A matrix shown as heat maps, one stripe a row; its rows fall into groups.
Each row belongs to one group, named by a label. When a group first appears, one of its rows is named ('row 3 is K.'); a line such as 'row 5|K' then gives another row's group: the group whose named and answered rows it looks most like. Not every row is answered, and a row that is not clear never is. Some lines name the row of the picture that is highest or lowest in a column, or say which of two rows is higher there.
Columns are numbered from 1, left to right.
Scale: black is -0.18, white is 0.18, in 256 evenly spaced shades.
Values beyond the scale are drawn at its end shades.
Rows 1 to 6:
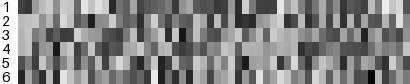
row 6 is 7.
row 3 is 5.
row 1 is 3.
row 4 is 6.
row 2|7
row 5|7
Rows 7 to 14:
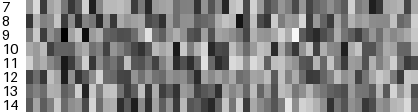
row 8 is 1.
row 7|5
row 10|5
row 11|5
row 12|6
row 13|3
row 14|3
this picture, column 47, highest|7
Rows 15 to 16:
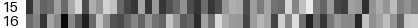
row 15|3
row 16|6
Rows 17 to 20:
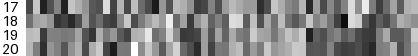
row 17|1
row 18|5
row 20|6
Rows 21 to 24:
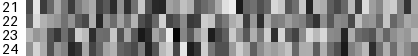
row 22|7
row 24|5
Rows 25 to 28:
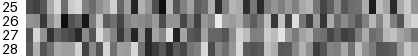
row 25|3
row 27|5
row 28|7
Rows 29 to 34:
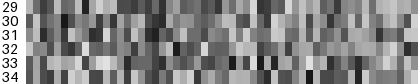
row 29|3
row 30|1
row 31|1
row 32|5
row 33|3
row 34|1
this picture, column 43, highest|33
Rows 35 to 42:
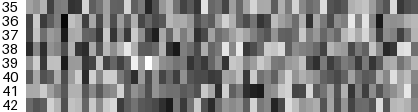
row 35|5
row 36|1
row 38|7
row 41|7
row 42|3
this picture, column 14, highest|41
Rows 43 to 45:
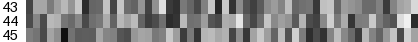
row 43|7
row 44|7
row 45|6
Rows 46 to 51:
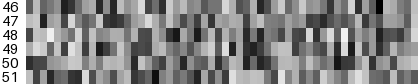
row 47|6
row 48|7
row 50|3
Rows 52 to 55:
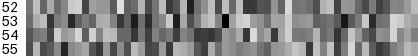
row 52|7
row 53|5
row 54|3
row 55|1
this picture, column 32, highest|53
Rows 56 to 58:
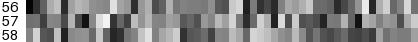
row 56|3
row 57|6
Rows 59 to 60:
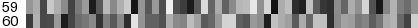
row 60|1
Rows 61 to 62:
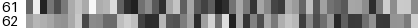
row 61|3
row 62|7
